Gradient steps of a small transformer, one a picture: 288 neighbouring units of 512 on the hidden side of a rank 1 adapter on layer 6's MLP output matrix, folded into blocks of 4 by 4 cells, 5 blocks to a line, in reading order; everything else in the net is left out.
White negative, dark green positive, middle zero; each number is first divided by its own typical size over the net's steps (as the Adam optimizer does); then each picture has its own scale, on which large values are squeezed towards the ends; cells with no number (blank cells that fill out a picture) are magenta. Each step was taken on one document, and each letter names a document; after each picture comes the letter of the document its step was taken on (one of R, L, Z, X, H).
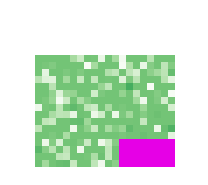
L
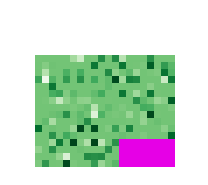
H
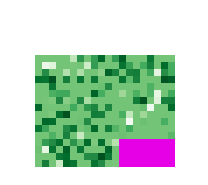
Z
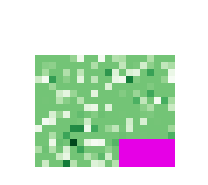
H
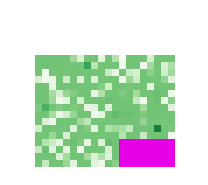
L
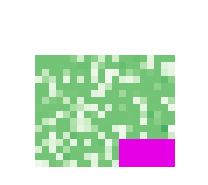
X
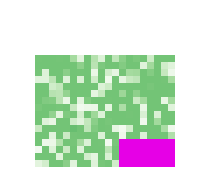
X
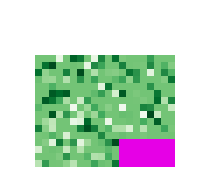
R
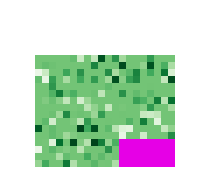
H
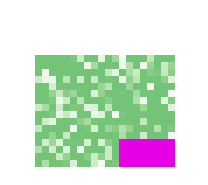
L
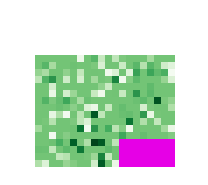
H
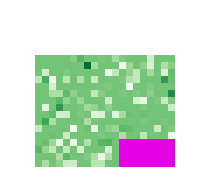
L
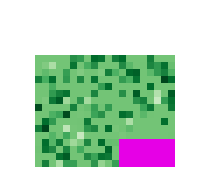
Z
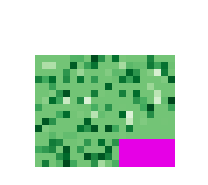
Z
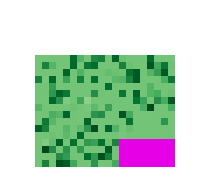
Z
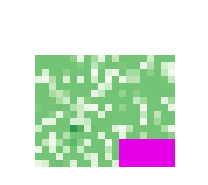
X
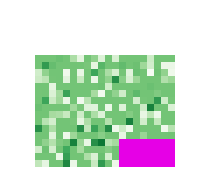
R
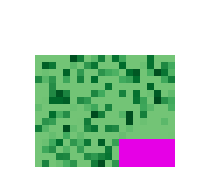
Z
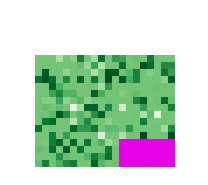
X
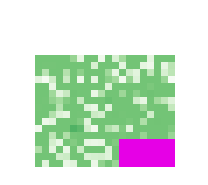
H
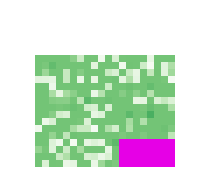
H
